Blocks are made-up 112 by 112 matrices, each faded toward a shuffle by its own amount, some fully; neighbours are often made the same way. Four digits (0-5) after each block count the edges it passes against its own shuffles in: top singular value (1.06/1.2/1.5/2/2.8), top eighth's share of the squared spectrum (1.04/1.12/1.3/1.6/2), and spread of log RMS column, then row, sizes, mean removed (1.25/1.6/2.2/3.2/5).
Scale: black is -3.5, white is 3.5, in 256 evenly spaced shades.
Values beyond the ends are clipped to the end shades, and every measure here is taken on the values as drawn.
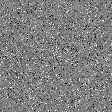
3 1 0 0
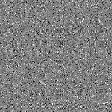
4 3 1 1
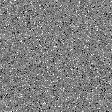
3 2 0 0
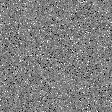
0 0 0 0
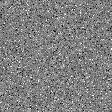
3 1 0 0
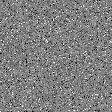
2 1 0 0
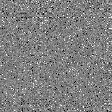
4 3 1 2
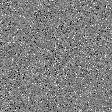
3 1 0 0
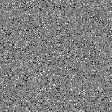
4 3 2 1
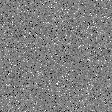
2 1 0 0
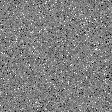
2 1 0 0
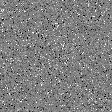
1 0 0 0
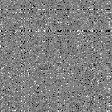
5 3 2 2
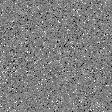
3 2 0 1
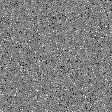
0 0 0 0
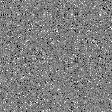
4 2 1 1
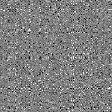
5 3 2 2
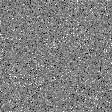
1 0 0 0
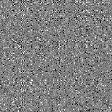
4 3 3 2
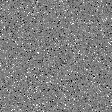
0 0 0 0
